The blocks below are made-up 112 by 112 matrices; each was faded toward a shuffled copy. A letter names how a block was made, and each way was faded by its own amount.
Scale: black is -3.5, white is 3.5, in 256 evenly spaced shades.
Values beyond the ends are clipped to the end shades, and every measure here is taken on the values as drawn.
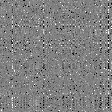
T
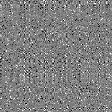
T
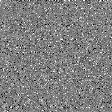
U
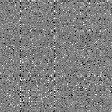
T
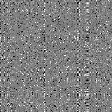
T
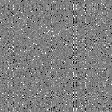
T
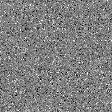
U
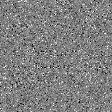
U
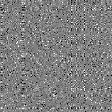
T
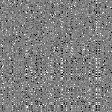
T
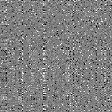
T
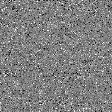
U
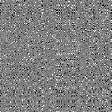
T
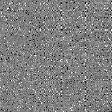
T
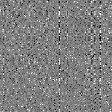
T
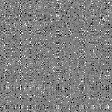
T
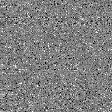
U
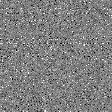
U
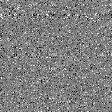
U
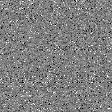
U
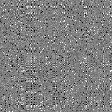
T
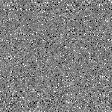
U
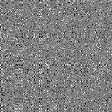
T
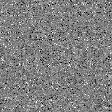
U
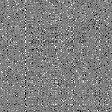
T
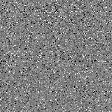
U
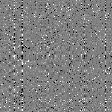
T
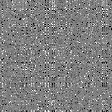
T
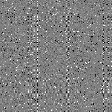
T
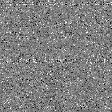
U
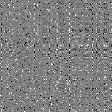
T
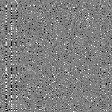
T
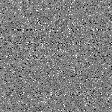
U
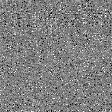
U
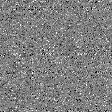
U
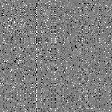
T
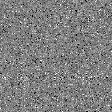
U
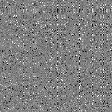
T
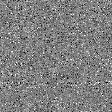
U
